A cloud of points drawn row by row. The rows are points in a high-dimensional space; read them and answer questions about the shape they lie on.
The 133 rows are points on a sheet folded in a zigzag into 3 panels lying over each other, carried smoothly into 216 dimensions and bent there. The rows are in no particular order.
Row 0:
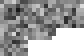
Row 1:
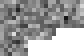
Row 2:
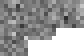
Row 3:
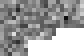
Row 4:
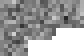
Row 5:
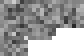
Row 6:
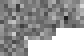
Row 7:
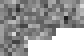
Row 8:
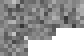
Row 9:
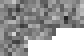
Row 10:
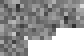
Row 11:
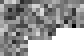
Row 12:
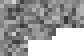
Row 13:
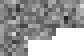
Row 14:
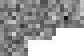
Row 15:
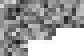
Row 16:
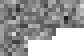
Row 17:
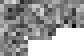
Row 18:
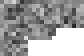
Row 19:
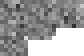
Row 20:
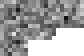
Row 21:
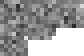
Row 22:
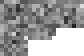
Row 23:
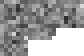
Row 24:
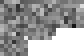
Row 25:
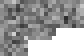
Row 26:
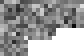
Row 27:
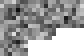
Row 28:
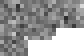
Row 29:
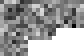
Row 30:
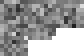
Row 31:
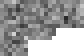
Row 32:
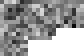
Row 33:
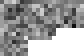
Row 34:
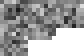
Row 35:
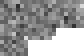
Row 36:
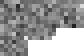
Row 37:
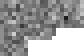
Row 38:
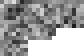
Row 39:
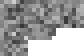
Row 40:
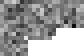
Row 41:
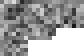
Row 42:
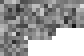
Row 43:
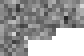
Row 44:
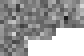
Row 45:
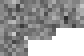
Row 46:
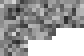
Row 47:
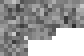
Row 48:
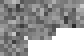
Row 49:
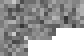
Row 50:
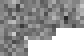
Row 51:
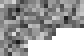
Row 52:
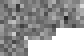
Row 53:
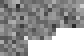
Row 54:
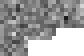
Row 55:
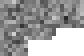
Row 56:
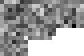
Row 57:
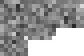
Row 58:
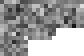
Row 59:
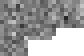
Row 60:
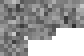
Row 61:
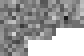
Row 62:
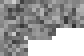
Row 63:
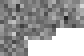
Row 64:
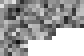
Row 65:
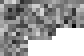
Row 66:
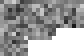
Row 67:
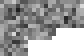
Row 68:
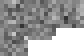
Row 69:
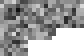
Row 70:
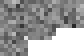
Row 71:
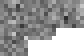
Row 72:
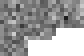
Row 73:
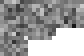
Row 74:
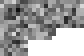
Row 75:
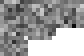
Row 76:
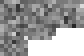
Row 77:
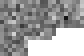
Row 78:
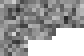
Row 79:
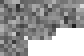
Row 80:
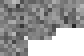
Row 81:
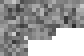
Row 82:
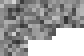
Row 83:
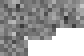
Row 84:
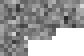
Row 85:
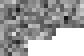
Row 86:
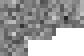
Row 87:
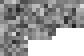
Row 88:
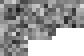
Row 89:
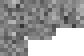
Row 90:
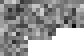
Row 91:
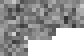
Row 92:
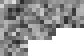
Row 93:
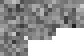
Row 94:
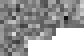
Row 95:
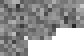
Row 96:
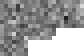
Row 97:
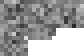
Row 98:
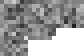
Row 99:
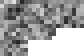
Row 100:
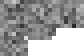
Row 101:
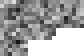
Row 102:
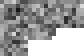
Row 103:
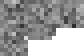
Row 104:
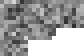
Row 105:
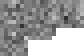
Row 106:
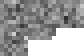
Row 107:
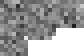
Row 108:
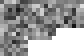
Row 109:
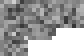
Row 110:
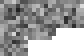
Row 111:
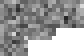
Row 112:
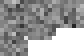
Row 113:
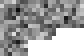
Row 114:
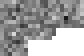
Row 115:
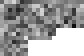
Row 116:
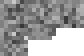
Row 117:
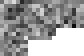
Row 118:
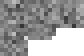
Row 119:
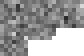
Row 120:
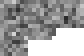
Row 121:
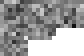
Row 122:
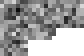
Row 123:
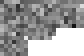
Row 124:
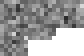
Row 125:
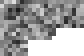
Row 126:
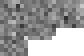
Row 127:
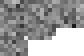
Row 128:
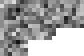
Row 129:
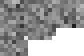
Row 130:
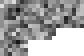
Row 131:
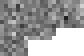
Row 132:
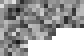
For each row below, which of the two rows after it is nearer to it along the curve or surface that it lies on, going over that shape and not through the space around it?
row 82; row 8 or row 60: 8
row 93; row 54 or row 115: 115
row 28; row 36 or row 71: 36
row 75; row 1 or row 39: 39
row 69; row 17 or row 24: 24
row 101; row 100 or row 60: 100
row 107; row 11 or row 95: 95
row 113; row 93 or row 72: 72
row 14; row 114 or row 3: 114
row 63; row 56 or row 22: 22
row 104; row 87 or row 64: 64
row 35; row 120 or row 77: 77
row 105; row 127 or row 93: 127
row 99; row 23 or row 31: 31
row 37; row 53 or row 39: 53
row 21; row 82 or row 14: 14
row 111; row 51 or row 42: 42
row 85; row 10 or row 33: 10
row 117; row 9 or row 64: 64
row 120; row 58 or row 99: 99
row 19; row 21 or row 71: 71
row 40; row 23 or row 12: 12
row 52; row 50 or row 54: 54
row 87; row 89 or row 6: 6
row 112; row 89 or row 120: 89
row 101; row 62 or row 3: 62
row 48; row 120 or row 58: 120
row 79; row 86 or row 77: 77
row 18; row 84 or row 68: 68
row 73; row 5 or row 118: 5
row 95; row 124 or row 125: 124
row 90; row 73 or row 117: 73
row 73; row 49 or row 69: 49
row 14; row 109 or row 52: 52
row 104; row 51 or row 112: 112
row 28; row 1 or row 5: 1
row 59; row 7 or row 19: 19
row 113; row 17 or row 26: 26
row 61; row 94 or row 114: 114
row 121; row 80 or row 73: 73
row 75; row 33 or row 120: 33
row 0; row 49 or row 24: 24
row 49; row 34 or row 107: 107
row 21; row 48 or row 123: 123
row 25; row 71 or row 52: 71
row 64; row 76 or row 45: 45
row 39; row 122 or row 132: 132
